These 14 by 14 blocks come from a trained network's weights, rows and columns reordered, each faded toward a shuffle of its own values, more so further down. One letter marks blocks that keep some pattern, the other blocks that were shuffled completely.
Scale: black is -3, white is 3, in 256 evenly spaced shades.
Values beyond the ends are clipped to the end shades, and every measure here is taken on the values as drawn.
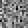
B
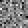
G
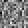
B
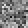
G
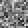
G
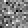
G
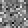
G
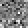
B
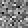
G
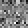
B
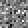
B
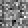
G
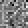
B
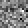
B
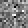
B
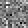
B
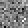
B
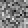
G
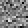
G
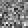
G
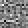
B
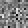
B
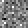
G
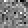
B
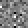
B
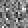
B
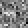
B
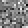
G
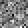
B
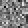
G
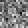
B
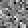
G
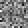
G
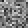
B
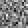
B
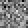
G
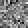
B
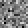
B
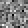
G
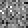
G
